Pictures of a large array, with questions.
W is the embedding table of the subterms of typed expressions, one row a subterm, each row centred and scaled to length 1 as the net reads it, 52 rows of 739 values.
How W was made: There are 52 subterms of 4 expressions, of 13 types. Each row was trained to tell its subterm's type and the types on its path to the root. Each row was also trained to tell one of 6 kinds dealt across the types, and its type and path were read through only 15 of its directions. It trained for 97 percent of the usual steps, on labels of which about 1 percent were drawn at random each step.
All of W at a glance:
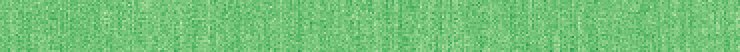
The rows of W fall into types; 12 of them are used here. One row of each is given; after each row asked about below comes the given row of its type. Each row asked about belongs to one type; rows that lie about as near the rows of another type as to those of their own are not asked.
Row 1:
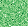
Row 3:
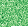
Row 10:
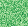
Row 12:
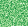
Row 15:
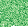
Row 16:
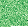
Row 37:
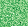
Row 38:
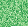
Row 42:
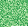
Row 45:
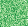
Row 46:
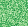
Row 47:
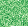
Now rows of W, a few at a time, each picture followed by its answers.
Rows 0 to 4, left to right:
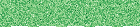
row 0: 37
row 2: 10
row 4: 1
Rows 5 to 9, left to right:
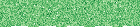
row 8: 38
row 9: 47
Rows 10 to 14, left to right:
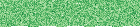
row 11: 46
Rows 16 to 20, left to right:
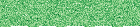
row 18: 12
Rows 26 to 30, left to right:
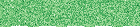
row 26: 16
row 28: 10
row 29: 3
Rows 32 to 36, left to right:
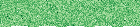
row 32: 3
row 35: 47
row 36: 3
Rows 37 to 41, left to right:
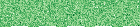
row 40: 12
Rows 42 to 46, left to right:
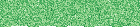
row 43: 37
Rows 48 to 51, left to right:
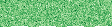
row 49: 42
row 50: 12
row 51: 45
